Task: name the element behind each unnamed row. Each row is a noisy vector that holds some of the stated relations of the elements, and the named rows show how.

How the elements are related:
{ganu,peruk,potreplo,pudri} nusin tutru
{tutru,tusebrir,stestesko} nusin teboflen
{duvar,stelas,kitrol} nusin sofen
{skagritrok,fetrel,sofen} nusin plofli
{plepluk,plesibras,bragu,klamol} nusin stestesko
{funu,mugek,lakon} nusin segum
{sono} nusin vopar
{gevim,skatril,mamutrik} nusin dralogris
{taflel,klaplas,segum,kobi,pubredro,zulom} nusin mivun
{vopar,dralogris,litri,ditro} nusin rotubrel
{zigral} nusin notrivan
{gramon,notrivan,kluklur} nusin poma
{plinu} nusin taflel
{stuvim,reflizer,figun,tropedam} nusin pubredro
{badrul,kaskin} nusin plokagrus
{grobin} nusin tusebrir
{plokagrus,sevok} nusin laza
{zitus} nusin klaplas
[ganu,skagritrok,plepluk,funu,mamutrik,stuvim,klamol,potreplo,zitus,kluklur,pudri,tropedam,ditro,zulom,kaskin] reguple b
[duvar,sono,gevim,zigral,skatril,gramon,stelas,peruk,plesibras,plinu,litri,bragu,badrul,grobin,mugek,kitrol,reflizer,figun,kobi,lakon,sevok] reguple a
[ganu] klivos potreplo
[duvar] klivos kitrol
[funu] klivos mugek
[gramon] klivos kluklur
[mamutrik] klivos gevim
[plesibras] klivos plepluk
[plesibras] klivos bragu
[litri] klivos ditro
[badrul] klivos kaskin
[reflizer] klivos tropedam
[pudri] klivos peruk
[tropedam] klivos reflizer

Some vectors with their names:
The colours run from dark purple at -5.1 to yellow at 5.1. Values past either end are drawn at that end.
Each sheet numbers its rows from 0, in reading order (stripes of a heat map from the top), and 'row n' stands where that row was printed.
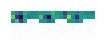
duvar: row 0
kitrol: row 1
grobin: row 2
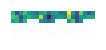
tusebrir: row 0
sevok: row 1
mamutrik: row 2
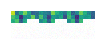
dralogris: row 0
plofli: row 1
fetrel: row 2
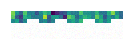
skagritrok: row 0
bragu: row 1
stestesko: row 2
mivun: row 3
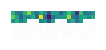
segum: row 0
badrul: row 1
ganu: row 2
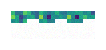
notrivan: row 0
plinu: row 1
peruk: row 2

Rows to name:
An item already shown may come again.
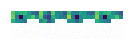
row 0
gevim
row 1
skagritrok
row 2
zigral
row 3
gevim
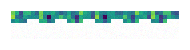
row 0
tropedam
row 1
skatril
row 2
sofen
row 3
zigral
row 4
plofli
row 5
plokagrus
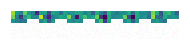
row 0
kluklur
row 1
gramon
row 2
peruk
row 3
duvar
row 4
stelas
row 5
tropedam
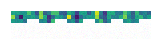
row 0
mugek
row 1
plokagrus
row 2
badrul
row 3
funu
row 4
klamol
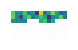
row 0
potreplo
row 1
dralogris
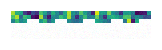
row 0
plepluk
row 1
litri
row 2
kaskin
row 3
ditro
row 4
plesibras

